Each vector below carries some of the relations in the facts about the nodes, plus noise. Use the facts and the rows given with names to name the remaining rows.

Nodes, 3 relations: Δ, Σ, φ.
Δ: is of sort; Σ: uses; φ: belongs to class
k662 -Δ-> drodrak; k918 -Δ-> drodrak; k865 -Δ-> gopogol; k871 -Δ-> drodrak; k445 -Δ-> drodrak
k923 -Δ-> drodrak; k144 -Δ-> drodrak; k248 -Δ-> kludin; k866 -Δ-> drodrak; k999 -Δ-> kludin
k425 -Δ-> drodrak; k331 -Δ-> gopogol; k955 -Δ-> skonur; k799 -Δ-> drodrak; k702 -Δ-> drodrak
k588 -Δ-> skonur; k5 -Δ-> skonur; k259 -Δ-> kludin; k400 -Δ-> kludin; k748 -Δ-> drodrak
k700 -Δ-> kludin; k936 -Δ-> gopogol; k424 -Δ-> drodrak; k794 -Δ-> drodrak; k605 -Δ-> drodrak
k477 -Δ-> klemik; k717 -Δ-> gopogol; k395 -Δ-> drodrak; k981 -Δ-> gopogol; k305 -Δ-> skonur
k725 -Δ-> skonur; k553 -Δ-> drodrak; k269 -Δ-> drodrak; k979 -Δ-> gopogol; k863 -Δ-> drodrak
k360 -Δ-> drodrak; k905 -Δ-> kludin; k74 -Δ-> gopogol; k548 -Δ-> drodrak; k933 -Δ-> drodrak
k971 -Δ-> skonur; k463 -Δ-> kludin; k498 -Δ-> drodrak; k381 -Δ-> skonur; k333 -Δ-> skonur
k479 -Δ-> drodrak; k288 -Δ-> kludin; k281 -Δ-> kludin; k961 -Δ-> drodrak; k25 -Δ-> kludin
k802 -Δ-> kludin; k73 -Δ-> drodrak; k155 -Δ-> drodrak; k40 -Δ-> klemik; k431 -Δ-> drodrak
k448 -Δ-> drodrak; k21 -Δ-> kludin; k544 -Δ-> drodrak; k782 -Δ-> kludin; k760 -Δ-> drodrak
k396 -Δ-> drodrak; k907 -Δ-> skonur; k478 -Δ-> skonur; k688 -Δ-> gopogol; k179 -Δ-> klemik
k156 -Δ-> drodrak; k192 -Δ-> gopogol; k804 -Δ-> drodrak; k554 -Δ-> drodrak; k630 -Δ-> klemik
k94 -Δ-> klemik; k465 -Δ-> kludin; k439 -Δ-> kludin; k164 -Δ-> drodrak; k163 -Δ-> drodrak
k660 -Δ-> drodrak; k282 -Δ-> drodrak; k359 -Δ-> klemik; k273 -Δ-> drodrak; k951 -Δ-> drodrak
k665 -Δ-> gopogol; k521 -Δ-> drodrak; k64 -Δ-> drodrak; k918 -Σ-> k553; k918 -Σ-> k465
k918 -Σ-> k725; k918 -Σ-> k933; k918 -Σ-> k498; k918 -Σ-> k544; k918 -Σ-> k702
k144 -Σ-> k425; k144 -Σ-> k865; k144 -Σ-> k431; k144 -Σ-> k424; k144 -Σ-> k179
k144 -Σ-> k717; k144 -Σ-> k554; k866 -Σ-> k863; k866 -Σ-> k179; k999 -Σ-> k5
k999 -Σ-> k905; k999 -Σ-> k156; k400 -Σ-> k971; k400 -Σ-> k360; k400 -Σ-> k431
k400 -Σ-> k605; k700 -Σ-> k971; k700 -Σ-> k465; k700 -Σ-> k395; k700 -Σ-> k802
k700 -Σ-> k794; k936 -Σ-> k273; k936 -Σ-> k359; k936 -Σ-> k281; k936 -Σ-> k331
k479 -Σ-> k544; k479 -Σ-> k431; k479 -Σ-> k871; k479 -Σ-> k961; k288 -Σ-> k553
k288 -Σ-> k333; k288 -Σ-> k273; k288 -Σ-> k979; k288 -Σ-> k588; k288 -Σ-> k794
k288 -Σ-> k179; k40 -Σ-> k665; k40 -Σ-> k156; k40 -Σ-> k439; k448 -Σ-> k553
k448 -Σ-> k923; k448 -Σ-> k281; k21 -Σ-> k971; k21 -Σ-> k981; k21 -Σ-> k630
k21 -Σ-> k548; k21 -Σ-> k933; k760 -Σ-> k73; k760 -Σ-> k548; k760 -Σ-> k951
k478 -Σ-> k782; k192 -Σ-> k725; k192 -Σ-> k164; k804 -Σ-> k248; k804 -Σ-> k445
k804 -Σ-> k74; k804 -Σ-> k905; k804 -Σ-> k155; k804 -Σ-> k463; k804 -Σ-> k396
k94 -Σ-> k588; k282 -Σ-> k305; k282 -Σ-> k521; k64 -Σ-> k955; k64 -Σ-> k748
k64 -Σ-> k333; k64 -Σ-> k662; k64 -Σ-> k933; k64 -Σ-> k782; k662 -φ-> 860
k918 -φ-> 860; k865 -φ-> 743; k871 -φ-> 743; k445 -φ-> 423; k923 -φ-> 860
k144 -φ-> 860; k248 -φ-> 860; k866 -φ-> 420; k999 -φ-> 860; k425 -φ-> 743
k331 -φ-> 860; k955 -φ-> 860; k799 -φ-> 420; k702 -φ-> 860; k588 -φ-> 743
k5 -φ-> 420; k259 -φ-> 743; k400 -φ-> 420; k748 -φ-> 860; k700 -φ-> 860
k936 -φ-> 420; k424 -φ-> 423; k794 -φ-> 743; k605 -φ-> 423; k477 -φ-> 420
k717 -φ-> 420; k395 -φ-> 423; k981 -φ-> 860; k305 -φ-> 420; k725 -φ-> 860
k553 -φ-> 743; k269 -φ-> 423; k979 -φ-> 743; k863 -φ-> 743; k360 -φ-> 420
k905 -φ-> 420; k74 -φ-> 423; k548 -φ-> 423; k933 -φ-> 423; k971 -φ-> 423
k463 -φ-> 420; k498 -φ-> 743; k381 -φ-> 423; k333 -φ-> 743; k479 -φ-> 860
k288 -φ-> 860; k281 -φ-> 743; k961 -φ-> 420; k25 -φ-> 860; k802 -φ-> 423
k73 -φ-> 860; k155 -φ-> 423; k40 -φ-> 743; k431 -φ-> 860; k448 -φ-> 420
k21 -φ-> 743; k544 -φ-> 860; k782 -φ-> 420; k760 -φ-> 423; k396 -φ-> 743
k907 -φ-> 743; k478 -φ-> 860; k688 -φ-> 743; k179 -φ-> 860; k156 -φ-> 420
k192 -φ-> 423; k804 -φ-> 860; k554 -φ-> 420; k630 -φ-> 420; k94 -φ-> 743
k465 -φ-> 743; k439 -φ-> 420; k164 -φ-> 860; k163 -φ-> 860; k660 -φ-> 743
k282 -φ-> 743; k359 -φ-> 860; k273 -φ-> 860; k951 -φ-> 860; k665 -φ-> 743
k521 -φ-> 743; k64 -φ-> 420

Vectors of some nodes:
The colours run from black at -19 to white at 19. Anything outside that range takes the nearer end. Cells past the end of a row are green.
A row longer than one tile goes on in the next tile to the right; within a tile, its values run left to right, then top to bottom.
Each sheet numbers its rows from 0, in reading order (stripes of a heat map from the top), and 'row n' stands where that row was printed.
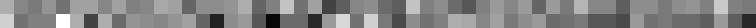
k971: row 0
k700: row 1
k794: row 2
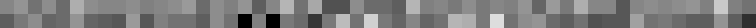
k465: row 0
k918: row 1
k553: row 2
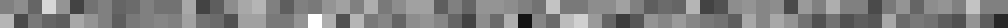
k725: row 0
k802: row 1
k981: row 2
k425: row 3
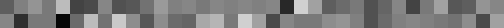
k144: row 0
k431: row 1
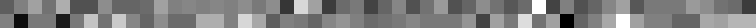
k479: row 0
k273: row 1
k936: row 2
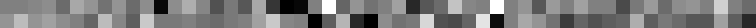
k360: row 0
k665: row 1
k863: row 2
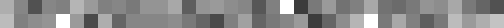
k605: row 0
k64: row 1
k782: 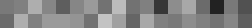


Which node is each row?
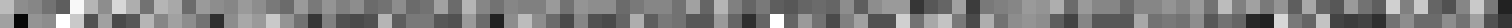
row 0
k548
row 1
k865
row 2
k979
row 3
k305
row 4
k333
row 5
k396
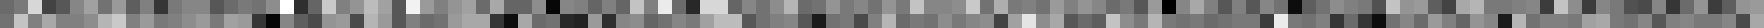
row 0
k477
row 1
k21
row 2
k282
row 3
k907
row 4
k554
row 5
k521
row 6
k179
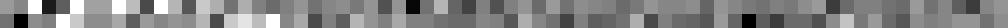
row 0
k760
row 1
k717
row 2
k281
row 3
k25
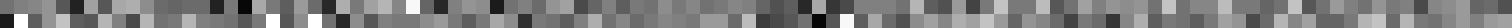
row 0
k463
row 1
k74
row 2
k163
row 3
k999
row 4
k688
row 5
k799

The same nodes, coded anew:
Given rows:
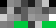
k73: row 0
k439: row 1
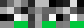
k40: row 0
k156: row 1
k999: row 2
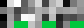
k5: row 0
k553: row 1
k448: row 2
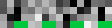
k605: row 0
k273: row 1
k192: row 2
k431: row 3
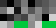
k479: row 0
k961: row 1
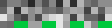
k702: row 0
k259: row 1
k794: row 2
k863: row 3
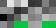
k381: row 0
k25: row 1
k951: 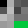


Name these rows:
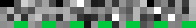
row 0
k700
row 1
k331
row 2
k478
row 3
k64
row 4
k782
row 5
k936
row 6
k465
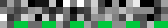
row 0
k802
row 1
k21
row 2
k971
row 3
k665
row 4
k288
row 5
k400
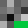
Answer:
k269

